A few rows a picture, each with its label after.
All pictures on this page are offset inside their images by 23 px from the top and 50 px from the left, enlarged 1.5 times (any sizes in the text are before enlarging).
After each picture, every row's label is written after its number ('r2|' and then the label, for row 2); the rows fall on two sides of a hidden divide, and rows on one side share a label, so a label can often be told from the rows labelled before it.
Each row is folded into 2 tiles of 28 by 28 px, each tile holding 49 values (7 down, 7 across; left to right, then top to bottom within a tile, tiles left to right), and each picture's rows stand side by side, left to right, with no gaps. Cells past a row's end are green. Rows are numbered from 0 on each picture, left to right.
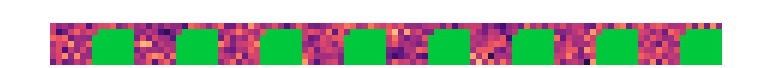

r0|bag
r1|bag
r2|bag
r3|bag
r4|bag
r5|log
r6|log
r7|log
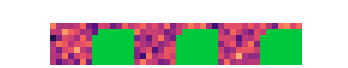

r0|bag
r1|bag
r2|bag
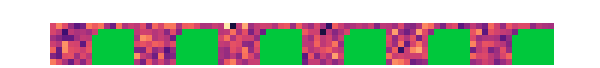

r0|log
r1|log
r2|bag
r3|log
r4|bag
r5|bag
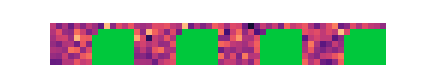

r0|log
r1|bag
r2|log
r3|bag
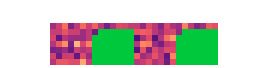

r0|bag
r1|bag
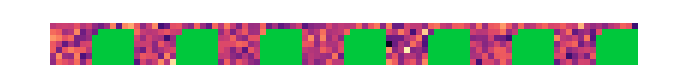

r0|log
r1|log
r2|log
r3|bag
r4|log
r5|bag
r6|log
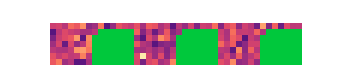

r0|bag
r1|log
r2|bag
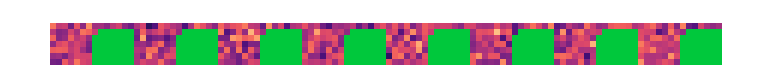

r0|log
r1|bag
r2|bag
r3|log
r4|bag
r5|bag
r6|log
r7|log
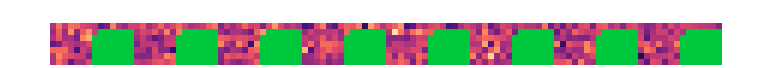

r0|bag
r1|bag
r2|bag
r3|log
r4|bag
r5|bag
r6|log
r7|bag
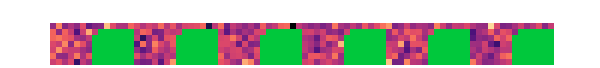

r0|bag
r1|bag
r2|log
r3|bag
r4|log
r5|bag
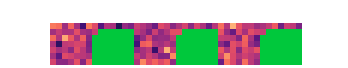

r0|log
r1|bag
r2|log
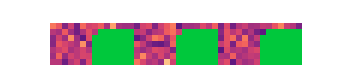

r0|bag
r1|bag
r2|bag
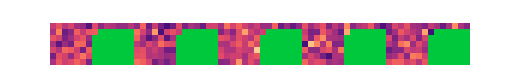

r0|log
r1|log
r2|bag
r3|log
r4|bag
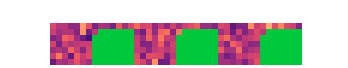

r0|log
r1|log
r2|bag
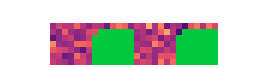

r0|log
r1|log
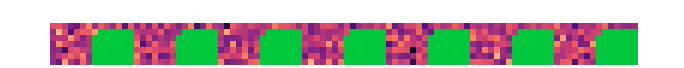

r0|bag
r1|log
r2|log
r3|log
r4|bag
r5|log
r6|bag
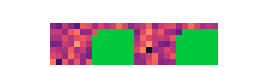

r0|log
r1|bag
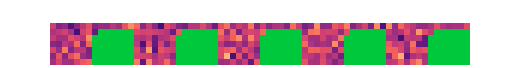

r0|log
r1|log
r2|log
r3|log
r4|log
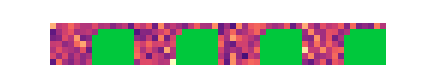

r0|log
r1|log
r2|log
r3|log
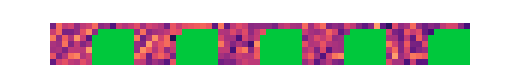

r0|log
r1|log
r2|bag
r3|log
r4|bag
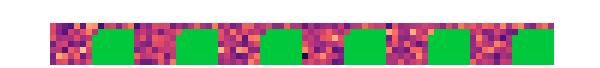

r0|bag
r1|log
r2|bag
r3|bag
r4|bag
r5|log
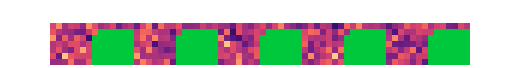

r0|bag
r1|log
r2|bag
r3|log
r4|bag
